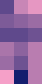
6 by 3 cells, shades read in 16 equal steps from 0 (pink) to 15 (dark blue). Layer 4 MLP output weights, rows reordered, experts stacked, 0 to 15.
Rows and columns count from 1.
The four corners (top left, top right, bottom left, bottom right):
10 1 0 4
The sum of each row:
14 21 29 16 19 19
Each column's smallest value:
0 3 1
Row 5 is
6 9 4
